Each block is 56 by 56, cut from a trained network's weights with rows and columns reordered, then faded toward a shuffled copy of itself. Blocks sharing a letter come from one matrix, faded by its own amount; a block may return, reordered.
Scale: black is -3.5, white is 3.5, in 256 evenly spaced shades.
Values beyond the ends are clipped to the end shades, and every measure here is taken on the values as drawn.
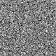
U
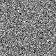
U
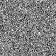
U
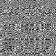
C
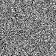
U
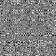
C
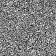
U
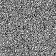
U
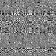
C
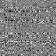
C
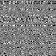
C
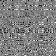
C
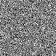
U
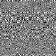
C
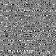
C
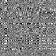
C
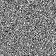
U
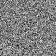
U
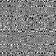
C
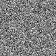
U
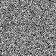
U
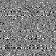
C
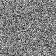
U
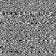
C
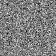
U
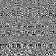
C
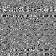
C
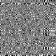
C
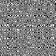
C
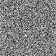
U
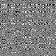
C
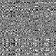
C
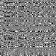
C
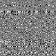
C
